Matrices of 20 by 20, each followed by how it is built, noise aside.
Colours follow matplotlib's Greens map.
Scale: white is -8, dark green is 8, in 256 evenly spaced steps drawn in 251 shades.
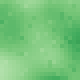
smooth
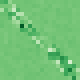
banded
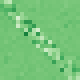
banded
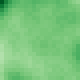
smooth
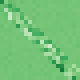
banded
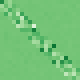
banded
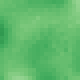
smooth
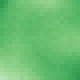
smooth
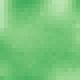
smooth
